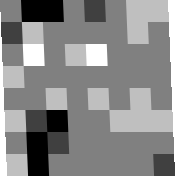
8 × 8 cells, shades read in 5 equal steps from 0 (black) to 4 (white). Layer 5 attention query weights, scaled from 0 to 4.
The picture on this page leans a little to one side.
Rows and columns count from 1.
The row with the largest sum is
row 3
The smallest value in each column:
1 0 0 2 1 2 2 1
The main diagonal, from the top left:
2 3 2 2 3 3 2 1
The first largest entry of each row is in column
7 2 2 1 3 1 1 1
